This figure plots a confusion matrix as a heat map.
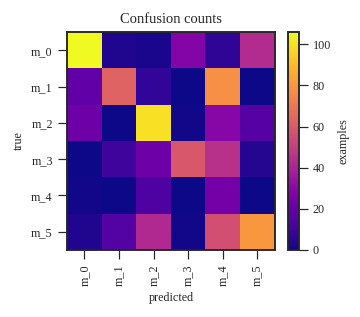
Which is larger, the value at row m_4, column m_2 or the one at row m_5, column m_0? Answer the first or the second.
the first
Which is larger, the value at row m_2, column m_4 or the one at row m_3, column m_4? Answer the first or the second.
the second
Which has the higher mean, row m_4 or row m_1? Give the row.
m_1
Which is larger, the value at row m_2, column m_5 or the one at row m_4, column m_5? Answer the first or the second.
the first
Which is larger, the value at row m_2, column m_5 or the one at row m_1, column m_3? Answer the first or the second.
the first
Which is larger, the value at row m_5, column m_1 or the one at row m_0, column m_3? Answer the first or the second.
the second
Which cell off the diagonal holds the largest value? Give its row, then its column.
m_1, m_4
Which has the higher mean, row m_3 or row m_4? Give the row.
m_3
